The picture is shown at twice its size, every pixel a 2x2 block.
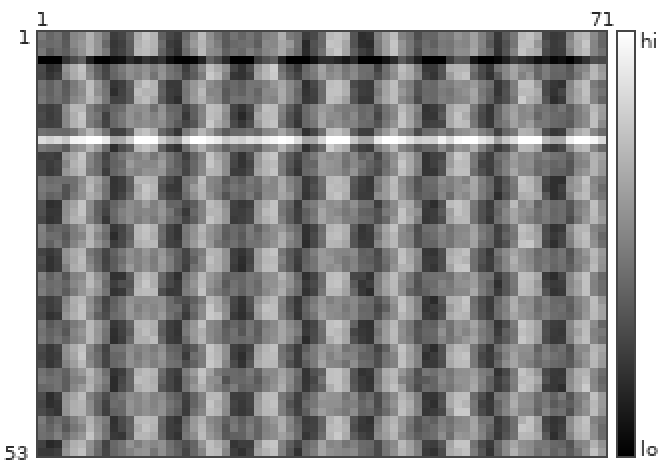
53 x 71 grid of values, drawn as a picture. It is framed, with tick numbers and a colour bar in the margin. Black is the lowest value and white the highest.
There is no overall slope. On average the colour sits 50% of the way up the scale. Rows 4 and 14 differ from the rows beside them. Stripes running up and down repeat 9 times from left to right.
